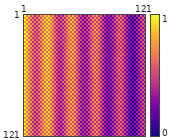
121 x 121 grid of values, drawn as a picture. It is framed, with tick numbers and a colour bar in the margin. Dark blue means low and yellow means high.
Slope: up to the left. Average level on the scale: 50%. Stripes: upright, repeating 5 times.
